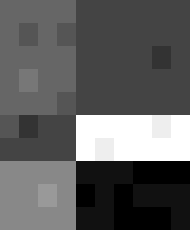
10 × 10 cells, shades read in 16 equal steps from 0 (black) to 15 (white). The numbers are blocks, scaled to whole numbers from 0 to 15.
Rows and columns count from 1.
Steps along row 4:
up down same down same same same same same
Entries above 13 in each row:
0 0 0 0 0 6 6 0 0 0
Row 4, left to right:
6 7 6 6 4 4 4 4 4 4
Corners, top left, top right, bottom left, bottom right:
6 4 8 1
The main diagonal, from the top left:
6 5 6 6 4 15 15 0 1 1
